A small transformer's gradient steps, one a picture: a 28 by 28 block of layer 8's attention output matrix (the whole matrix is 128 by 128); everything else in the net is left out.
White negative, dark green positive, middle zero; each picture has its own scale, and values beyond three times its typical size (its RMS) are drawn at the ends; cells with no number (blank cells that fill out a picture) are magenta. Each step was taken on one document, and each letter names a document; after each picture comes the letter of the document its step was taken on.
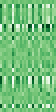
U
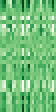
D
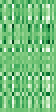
U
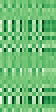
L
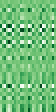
D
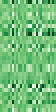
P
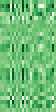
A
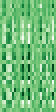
D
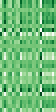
L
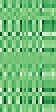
L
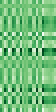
L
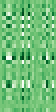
D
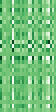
U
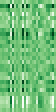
A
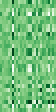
P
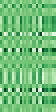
L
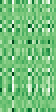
U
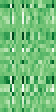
A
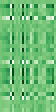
A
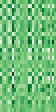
U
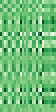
L
